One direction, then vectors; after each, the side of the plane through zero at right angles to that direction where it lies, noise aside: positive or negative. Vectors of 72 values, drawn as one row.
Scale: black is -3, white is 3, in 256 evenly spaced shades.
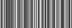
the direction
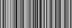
negative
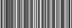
positive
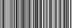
negative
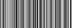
negative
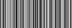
negative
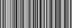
negative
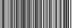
negative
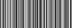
negative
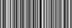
negative
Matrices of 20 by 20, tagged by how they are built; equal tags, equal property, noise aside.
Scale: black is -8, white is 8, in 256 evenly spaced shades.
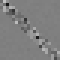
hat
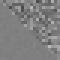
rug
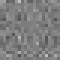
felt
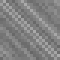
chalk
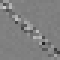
hat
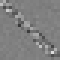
hat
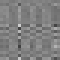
felt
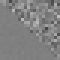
rug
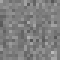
felt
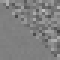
rug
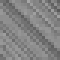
chalk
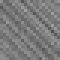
chalk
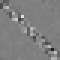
hat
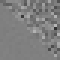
rug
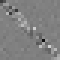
hat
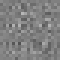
felt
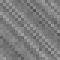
chalk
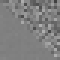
rug
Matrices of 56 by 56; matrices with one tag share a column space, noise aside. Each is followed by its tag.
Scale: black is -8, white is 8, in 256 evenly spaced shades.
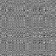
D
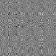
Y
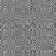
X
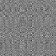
D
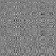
Y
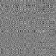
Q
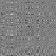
Y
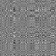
D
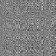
X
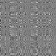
Y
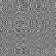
Q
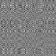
Q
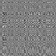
Y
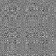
D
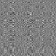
Y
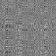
X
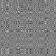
Q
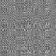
X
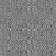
X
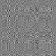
D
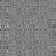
X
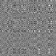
Q
